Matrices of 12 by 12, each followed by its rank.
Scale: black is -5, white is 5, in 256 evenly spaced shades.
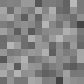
full rank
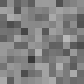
full rank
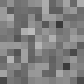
full rank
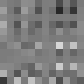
two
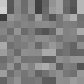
two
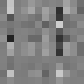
two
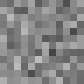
full rank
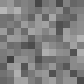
full rank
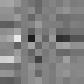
two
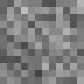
full rank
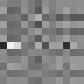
two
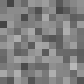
full rank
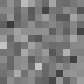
full rank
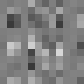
two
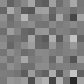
two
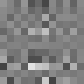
two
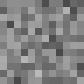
full rank
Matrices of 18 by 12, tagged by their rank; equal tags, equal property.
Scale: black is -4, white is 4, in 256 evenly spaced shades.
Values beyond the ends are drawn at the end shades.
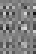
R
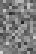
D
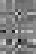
R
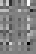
R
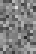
D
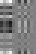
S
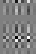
S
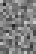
D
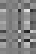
S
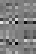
R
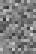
D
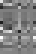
R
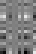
S
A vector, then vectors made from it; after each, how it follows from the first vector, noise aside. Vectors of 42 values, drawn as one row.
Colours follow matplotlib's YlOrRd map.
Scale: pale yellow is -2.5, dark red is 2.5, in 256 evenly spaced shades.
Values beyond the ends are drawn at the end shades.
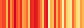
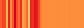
partly zeroed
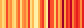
negated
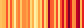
negated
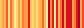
negated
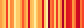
negated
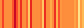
partly zeroed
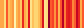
negated
